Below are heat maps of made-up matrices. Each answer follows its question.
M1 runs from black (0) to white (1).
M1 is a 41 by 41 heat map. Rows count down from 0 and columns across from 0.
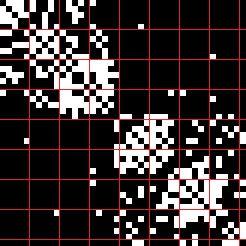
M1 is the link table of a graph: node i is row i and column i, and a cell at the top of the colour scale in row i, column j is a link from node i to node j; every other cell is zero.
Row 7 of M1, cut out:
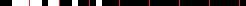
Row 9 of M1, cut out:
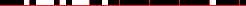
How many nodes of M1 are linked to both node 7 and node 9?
4
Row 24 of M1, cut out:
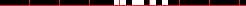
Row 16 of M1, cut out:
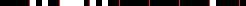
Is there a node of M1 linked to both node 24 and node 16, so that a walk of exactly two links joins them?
no
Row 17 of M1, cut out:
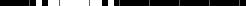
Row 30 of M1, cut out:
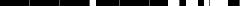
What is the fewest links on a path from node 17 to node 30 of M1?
2
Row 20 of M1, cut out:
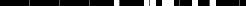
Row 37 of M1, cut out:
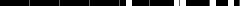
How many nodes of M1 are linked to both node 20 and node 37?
1
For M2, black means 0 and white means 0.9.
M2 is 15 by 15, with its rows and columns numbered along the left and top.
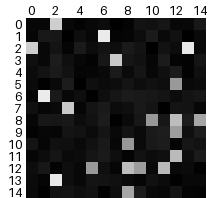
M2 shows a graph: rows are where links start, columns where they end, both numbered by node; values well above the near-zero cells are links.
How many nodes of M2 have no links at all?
1
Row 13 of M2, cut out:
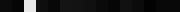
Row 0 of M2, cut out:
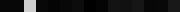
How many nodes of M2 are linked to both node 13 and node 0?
1
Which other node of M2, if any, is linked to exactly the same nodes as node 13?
node 0
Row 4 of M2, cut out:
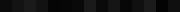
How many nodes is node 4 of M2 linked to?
0
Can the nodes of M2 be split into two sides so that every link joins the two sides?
yes
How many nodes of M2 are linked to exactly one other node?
11
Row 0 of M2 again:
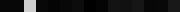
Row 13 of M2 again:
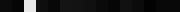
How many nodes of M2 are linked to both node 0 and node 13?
1
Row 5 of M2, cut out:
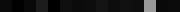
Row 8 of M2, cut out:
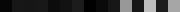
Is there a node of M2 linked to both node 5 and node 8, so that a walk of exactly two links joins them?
yes
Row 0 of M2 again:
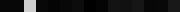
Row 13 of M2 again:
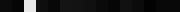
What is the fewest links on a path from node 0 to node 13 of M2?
2
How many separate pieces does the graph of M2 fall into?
5
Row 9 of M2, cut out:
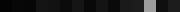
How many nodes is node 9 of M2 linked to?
1
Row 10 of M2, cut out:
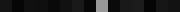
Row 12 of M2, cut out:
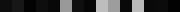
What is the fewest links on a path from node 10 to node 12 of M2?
2
